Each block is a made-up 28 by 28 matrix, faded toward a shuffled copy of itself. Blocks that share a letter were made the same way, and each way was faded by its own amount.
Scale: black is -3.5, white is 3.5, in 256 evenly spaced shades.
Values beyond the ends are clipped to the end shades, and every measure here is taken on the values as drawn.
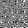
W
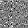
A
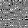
W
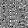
A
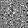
A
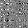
W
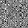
A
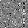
A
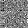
A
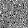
A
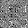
A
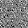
A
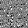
A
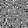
A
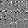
W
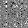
A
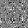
W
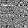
W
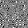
W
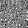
A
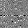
W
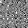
A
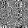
W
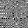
W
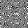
W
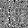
A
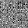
A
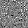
A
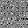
W
